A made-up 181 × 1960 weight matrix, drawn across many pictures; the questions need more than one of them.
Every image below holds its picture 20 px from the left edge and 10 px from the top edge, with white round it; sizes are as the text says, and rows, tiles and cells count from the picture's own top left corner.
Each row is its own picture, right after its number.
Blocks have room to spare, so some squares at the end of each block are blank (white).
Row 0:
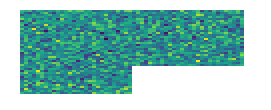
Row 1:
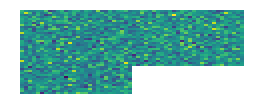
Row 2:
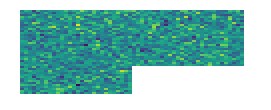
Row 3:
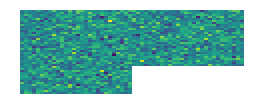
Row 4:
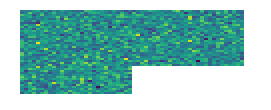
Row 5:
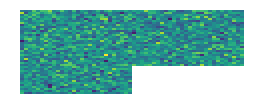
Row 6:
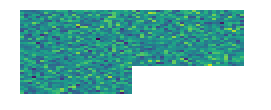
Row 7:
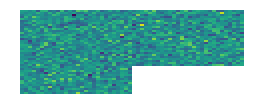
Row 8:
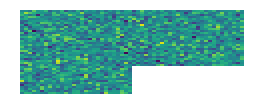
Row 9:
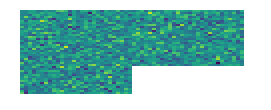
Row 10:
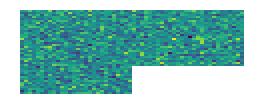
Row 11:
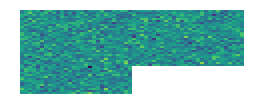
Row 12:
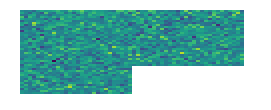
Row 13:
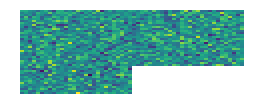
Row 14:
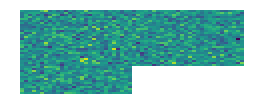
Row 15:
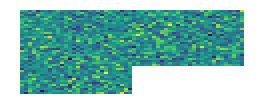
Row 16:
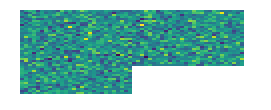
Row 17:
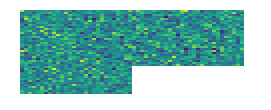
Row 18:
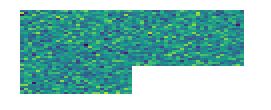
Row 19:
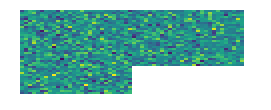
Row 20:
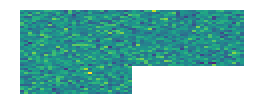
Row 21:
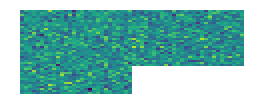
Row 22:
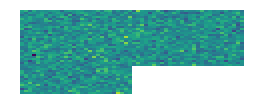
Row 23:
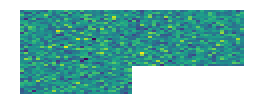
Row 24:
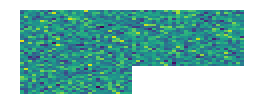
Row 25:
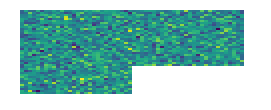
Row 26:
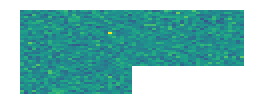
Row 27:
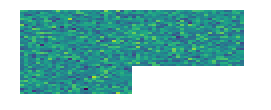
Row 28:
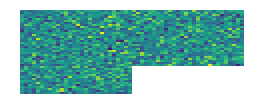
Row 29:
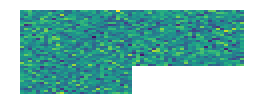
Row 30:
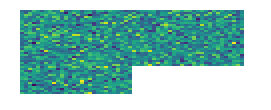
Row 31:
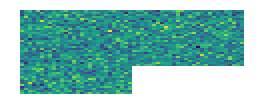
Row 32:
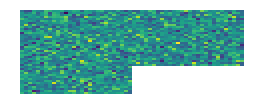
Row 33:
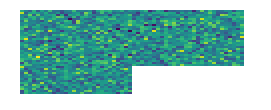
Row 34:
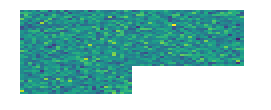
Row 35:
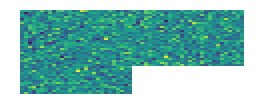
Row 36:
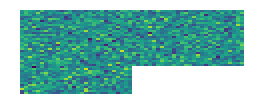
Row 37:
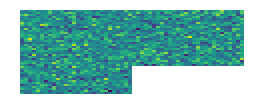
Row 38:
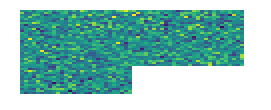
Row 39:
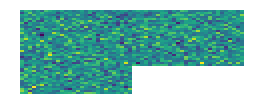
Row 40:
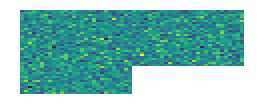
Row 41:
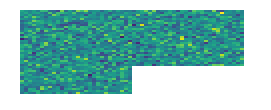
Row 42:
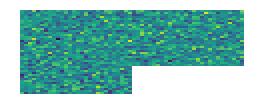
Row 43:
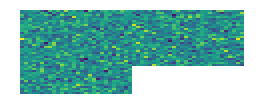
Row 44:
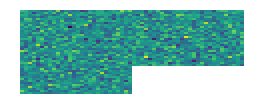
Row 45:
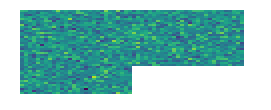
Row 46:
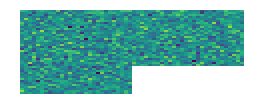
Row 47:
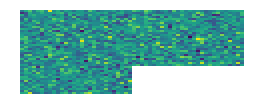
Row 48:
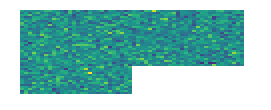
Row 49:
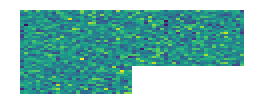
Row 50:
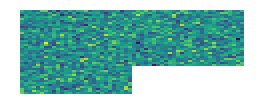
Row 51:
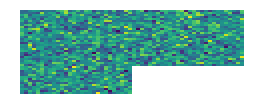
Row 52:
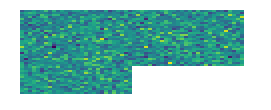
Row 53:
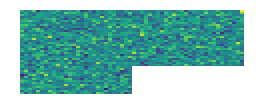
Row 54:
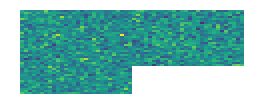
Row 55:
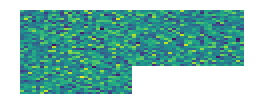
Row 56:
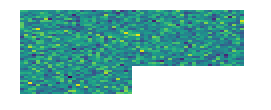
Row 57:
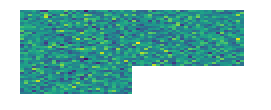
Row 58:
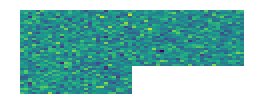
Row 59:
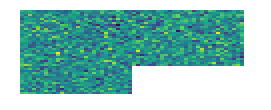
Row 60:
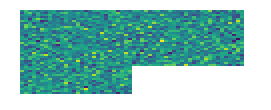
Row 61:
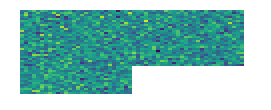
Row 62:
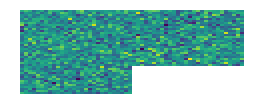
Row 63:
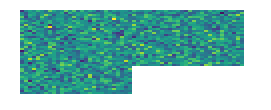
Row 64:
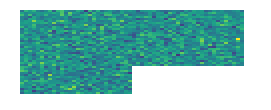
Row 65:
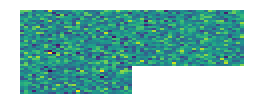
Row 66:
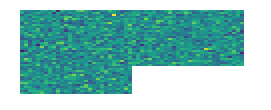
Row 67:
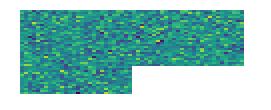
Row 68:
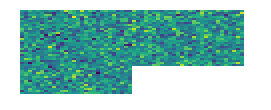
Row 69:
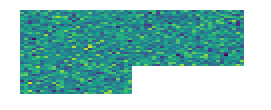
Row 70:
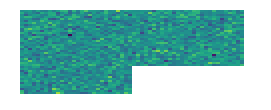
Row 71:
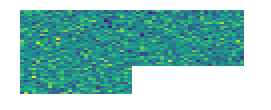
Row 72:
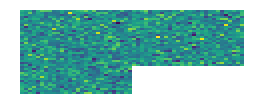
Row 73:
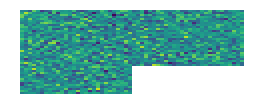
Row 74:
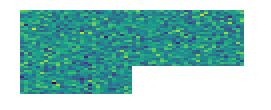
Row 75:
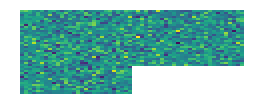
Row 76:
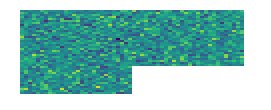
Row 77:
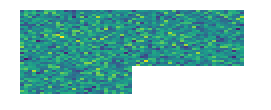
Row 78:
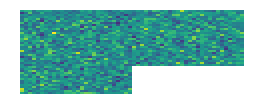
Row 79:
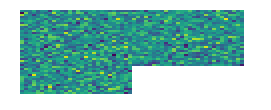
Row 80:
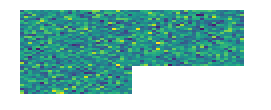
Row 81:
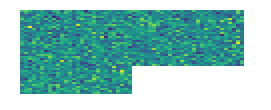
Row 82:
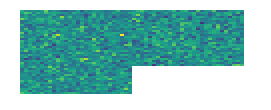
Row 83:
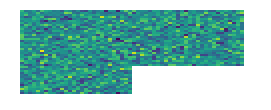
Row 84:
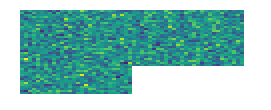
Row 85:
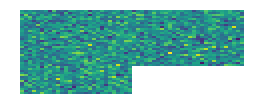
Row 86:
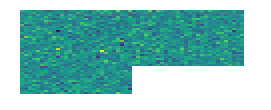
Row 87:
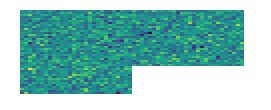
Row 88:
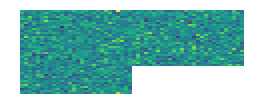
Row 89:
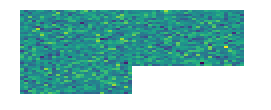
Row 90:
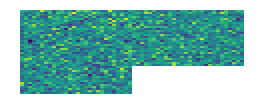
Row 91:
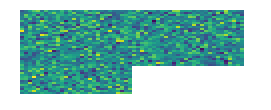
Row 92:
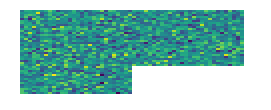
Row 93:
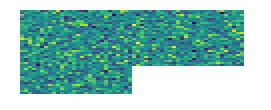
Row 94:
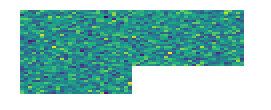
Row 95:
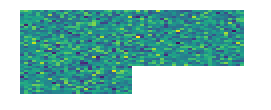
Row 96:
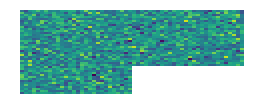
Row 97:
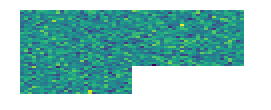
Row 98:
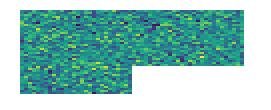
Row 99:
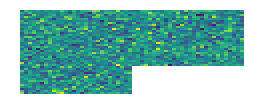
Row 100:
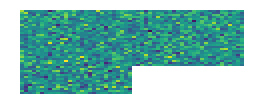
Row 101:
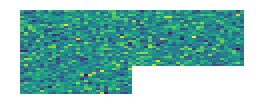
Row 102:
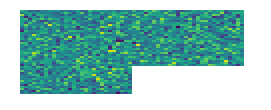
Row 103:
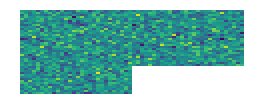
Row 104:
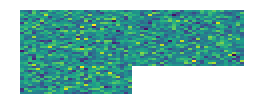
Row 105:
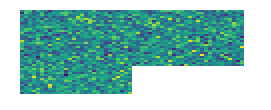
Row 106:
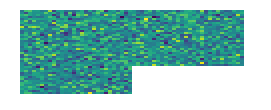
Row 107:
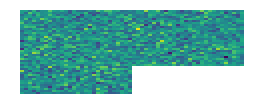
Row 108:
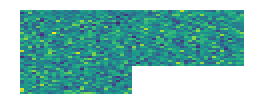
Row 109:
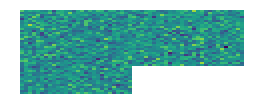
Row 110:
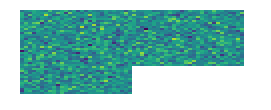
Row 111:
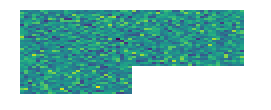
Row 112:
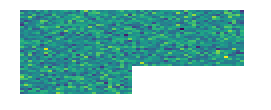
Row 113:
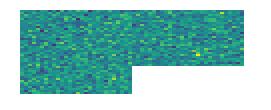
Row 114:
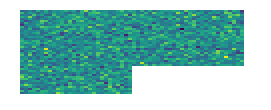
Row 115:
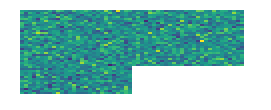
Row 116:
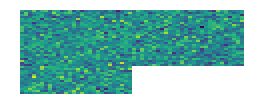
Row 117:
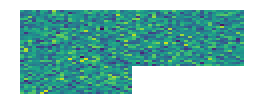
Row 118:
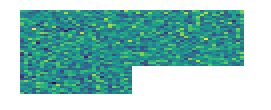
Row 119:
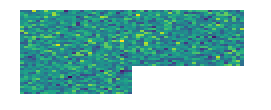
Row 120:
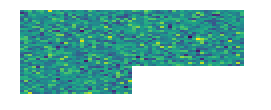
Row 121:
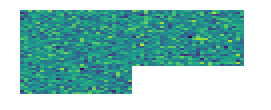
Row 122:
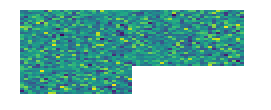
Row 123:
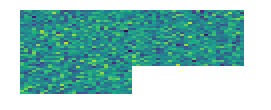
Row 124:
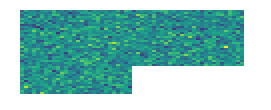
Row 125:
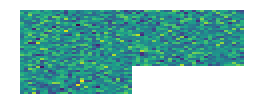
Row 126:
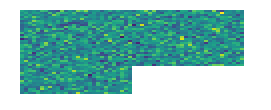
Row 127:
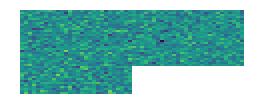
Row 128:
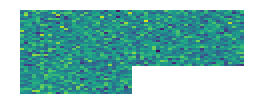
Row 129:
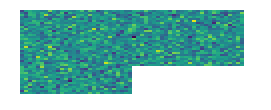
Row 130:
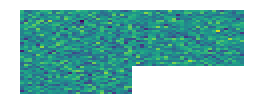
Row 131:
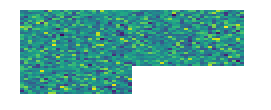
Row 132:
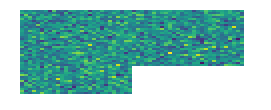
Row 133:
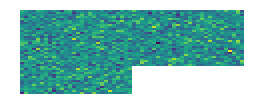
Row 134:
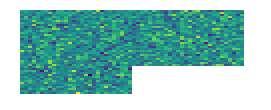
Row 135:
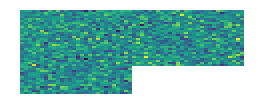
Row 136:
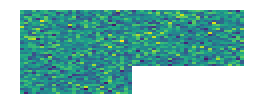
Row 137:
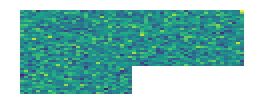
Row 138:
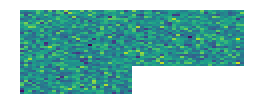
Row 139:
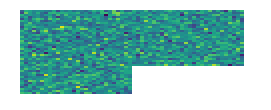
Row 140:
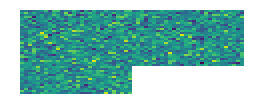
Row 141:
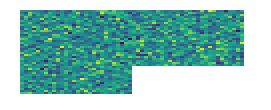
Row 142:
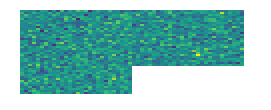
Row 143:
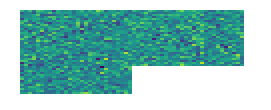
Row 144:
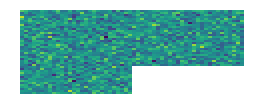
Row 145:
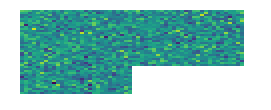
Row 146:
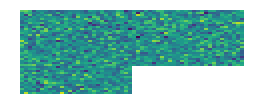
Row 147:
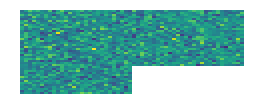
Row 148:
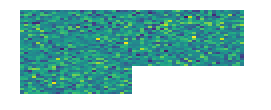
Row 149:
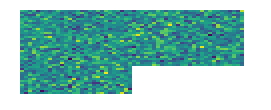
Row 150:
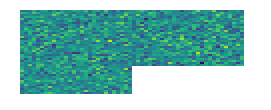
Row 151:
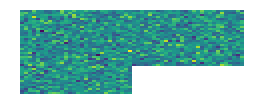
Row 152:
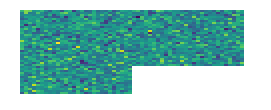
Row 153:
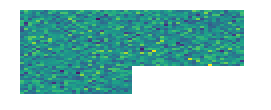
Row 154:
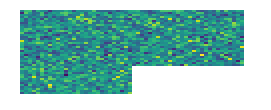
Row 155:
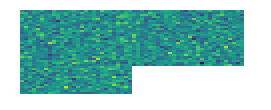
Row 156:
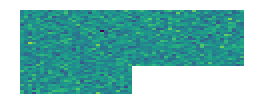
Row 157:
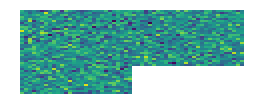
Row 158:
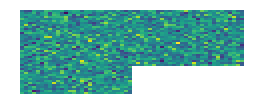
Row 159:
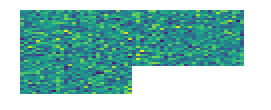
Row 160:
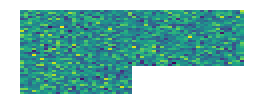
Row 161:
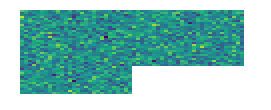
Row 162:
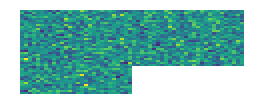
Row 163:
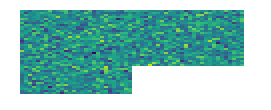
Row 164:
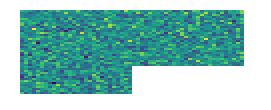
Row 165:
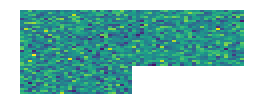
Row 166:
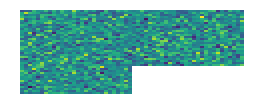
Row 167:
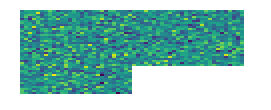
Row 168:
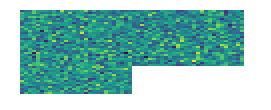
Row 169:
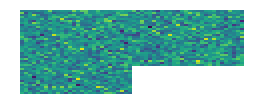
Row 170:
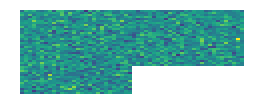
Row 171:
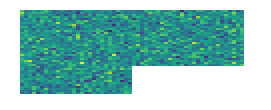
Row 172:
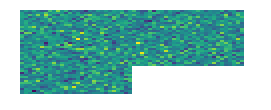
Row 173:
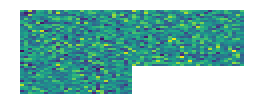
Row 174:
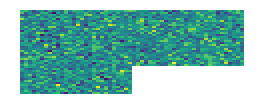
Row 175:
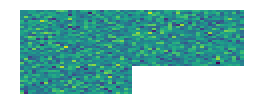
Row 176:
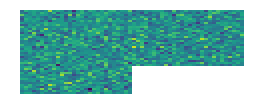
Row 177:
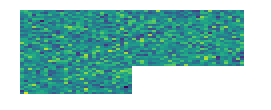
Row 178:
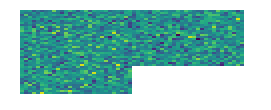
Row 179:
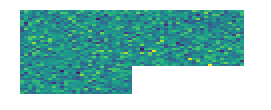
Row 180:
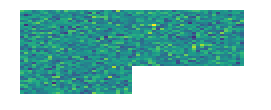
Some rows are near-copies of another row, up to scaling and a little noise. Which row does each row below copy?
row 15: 149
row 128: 61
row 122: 131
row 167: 92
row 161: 144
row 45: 27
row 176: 21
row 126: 41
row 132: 85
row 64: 170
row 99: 80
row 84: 162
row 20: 48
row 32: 158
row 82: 54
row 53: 137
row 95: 75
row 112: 114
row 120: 47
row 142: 113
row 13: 134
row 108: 78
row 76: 111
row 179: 153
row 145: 74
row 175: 9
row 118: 164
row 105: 154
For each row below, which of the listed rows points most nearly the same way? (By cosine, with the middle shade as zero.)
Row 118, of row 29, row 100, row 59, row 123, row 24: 100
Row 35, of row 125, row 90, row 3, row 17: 90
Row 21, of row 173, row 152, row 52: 152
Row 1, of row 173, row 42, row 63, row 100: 100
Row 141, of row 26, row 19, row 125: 125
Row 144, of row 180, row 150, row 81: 180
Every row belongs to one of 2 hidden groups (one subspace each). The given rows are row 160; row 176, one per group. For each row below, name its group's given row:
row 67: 160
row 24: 160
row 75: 160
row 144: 160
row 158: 160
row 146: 160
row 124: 176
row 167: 160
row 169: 160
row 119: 160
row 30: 160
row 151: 176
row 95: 160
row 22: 160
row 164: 160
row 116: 160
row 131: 176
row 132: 176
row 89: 176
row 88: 160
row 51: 160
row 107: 160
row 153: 160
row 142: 176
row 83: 160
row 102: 160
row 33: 160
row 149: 160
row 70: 160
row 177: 160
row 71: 160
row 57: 176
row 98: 160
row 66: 176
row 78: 176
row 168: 176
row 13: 176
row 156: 160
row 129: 176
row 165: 160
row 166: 176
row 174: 160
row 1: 176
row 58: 160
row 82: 176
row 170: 176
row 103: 176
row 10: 176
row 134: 176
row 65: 160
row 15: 160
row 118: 160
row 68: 176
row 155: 176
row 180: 160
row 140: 176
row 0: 160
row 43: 176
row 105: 160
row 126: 176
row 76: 160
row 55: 176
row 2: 160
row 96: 160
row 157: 176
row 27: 160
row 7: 176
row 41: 176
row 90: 176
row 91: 160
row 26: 160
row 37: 160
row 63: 176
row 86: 160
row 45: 160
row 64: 176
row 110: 176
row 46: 176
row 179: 160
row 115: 160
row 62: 160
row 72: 176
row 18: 160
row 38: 160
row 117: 176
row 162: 176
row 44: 176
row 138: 176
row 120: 176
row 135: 176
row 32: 160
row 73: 176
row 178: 176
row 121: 176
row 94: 176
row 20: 160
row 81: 160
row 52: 176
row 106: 176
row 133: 160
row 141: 160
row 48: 160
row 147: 176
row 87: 160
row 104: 176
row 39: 176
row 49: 160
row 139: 160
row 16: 176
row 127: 160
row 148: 160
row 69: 160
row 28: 160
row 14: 176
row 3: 160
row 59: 160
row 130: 176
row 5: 160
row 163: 160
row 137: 160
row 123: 176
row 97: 176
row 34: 176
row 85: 176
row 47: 176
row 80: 160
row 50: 176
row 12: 160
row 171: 160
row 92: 160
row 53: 160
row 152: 160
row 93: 176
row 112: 160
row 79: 160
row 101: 176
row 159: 160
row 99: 160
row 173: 176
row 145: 160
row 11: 176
